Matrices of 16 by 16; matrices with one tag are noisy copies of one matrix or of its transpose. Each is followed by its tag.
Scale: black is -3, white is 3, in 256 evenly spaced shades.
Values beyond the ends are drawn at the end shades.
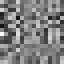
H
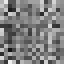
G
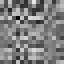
H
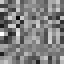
H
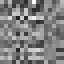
H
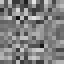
H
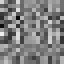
H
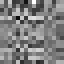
H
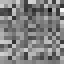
G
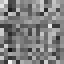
G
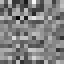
H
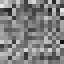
G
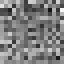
G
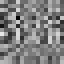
H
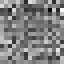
G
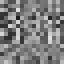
H
